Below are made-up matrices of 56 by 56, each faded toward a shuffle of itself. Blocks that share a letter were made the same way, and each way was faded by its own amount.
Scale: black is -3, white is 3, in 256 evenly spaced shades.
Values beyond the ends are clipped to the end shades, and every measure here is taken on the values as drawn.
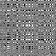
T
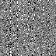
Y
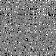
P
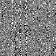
Y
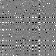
T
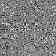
P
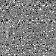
P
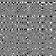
T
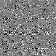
P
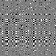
T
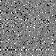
P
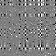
T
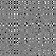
T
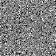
Y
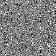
Y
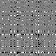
T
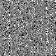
Y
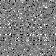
P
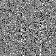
Y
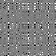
T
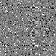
P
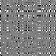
T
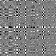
T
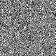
Y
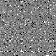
P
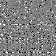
P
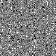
Y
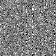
Y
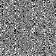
Y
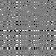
T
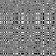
T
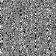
Y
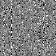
Y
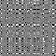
T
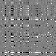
T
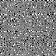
P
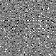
P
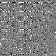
P
